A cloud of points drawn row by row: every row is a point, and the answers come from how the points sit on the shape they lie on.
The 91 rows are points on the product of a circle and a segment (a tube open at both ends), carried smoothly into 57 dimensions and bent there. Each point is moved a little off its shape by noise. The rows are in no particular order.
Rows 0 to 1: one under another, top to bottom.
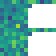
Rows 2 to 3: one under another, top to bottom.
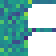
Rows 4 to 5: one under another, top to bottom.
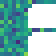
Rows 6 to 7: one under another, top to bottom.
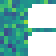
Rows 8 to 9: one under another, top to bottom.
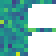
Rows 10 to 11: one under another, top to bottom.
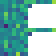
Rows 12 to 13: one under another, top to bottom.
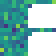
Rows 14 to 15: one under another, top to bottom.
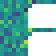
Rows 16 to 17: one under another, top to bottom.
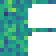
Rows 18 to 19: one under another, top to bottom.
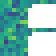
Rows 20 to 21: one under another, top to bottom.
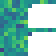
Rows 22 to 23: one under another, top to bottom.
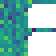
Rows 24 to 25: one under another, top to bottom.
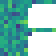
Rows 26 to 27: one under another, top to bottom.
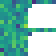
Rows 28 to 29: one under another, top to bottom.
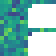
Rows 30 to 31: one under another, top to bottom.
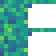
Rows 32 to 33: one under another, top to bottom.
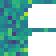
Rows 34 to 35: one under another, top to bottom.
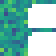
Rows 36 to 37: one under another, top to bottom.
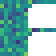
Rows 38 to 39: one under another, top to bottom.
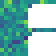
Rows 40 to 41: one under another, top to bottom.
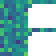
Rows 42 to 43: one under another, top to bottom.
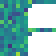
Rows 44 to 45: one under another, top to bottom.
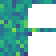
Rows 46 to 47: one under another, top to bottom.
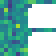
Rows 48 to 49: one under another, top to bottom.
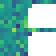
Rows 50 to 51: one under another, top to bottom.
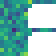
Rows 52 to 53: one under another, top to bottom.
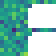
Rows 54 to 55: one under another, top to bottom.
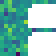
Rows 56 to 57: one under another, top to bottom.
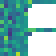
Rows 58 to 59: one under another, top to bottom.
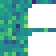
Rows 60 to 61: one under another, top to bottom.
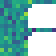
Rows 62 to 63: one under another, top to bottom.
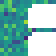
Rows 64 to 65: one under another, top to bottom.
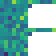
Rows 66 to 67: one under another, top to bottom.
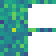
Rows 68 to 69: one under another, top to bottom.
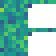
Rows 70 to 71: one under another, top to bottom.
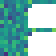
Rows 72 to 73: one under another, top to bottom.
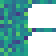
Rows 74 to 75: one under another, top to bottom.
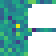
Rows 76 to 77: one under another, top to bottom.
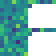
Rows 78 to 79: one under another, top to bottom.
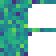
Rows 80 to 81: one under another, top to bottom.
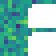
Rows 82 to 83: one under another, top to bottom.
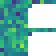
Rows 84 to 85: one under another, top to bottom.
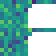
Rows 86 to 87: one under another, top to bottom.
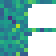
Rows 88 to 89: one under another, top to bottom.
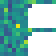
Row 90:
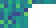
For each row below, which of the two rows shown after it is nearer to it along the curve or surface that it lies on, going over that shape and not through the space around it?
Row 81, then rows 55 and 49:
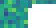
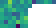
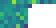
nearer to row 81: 55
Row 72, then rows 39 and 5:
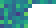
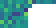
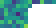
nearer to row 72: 5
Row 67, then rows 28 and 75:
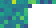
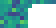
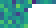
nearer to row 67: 75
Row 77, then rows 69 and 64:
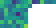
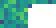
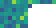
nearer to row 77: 64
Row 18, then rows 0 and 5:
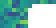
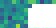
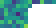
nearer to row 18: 5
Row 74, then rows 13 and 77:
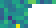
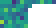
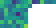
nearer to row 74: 77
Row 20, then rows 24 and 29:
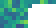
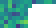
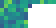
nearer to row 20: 29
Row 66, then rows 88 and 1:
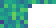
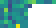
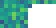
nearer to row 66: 1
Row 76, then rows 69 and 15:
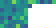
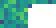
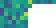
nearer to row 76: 15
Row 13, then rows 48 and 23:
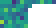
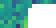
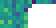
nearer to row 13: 48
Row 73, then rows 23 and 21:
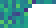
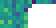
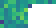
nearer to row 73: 23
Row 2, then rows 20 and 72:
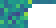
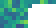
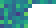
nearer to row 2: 72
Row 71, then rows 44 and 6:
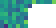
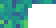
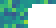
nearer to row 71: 6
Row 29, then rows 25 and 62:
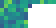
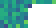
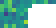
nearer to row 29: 62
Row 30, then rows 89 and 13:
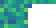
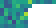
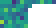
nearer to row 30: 13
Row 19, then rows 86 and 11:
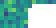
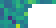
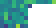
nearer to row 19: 11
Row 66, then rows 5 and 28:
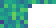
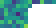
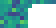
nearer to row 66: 28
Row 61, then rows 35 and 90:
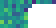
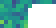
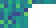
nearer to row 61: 90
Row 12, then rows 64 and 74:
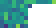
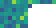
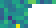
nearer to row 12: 74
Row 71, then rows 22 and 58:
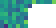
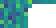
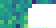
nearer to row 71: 22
